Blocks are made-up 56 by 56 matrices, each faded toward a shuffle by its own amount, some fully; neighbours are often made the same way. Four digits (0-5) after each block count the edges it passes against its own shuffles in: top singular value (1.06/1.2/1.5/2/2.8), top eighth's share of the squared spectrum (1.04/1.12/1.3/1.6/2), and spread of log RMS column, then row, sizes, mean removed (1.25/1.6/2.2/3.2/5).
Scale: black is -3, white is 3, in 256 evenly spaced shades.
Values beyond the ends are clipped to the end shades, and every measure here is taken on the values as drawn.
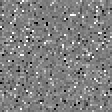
0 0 0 0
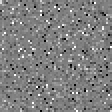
0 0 0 0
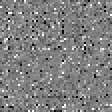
3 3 1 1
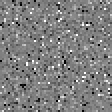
1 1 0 0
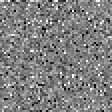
3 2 0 1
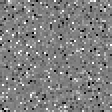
0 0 0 0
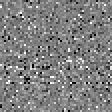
3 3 0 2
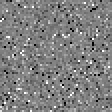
0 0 0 0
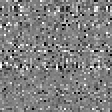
4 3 0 3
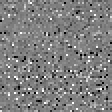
3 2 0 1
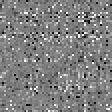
4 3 1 2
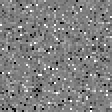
2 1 0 0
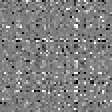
4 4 2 2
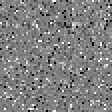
2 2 0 1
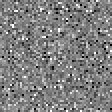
2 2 0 1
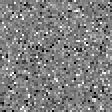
1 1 0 0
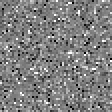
0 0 0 0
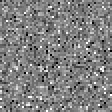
2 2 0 0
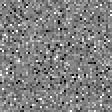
0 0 0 0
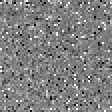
1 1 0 0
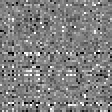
4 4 2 3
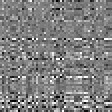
4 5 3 4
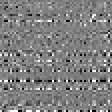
4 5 2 4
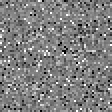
2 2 0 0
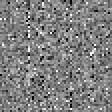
1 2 2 0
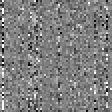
3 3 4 0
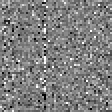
2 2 2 0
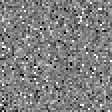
1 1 0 0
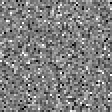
0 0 1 0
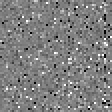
2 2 1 0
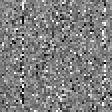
2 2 3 0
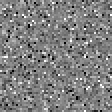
1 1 1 1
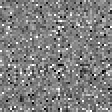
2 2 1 1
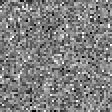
0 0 0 0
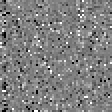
3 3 1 0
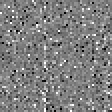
2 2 1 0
